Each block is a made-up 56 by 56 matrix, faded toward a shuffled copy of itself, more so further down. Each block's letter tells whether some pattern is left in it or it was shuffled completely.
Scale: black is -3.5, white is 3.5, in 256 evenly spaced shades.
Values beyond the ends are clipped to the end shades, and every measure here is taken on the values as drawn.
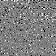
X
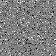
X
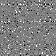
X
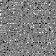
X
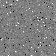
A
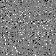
X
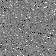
A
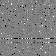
X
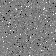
A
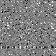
X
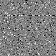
X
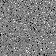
A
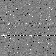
X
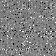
X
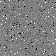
A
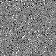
X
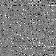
X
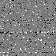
X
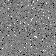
A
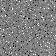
A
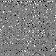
X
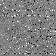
X
